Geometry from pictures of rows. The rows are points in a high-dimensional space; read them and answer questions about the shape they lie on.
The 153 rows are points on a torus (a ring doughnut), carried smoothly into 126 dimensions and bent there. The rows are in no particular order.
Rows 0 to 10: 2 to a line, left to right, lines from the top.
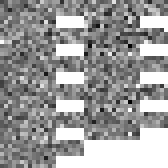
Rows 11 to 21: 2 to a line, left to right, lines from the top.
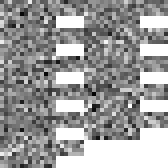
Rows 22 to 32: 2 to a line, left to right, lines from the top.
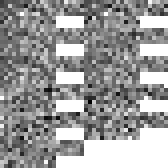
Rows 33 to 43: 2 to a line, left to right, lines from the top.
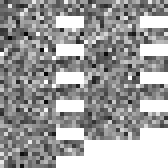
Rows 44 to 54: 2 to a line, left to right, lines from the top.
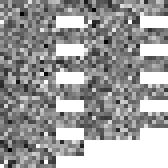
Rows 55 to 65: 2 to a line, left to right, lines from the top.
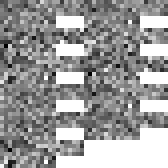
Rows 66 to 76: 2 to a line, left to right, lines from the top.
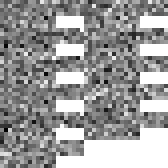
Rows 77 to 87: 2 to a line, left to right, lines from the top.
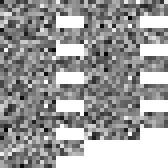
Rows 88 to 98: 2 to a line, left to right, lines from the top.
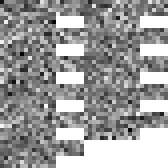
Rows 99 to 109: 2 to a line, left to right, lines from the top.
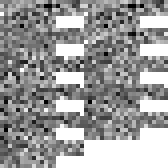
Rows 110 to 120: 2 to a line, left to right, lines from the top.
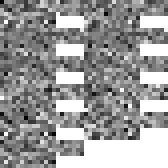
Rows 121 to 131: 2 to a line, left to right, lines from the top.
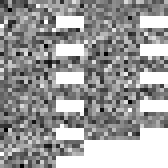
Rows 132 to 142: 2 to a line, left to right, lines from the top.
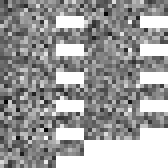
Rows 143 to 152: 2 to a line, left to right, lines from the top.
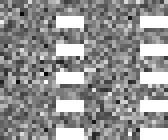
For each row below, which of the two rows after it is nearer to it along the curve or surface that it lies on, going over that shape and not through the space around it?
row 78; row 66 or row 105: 105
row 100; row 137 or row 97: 97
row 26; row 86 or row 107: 107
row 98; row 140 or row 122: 122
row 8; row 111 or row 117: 117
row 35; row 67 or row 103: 67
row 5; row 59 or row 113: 59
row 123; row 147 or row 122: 147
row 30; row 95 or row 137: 95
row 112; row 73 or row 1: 73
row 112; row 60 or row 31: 60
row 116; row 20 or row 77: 77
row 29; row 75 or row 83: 75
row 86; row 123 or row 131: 131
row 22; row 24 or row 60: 60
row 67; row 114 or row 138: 138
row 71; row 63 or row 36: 36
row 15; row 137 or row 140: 140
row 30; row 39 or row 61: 39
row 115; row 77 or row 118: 118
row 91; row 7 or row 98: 7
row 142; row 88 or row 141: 88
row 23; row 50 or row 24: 50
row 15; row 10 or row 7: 7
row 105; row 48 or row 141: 48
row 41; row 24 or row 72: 24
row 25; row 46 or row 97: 46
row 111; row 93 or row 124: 124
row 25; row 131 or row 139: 139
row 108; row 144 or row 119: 144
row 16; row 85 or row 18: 18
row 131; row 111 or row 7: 111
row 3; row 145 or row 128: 128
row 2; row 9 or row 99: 99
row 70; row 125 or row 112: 125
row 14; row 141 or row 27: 141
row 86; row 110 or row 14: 110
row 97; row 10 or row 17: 17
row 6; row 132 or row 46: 132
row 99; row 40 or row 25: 25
